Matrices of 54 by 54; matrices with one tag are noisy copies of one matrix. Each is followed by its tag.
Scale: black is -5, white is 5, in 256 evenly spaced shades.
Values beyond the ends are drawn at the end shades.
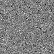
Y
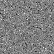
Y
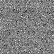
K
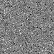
Y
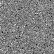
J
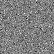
Y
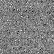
K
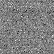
K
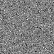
Y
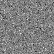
Y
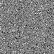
J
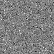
Y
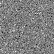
J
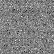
K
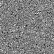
J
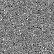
Y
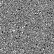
J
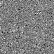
J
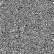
J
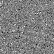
J
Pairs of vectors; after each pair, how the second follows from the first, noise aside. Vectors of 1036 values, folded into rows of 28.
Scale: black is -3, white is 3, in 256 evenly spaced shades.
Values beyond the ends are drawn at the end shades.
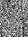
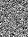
sign-scrambled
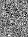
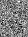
reversed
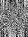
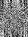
reversed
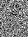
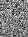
sign-scrambled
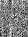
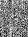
copied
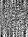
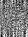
copied
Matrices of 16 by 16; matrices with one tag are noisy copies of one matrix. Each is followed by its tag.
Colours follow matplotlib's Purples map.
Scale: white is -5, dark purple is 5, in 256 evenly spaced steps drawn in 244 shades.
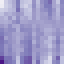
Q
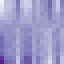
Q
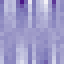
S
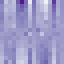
S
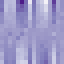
S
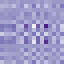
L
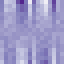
S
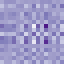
L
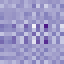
L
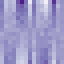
S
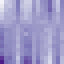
Q
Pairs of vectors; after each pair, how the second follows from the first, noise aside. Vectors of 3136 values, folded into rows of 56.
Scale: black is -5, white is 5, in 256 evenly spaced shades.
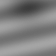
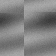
wrapped around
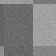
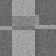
wrapped around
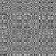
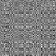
wrapped around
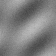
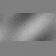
partly zeroed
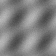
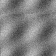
wrapped around
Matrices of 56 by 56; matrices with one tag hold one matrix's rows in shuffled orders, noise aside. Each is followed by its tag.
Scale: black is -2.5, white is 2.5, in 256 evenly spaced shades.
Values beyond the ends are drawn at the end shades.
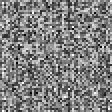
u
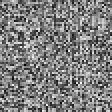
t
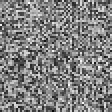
t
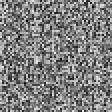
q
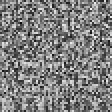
u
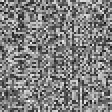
t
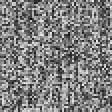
u
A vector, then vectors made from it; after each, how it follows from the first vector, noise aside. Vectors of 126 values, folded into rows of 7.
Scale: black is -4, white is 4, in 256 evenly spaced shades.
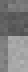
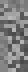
sign-scrambled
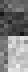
scaled up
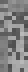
sign-scrambled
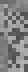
sign-scrambled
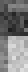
scaled up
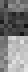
scaled up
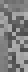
sign-scrambled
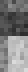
scaled up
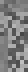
sign-scrambled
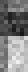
scaled up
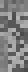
sign-scrambled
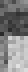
scaled up
